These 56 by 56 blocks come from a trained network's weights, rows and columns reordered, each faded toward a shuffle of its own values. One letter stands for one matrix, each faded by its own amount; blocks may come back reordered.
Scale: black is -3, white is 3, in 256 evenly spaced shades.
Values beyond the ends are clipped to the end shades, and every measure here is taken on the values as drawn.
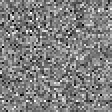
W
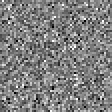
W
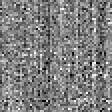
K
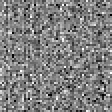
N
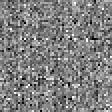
N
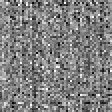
K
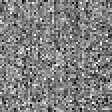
N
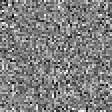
W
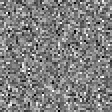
W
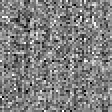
N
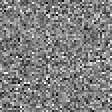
W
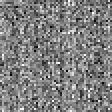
K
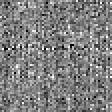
K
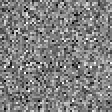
W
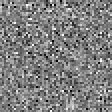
W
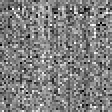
K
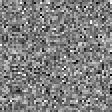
W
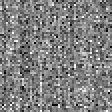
N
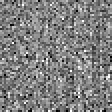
N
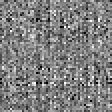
K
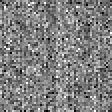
N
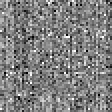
K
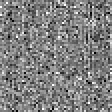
N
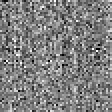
N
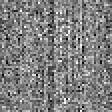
K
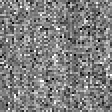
N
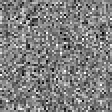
W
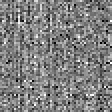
K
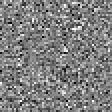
W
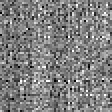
K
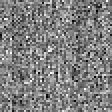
N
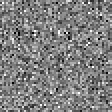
W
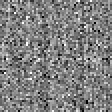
N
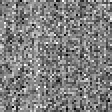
N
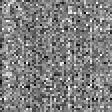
K
